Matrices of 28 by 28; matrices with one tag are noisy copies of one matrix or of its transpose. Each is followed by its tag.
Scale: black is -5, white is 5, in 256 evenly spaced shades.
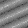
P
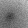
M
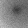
M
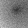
M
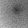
M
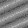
P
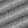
P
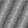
P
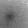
M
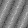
P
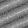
P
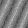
P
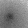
M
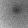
M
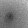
M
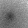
M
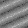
P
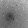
M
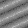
P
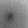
M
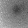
M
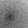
M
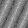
P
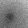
M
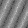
P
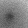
M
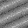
P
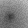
M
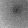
M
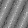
P
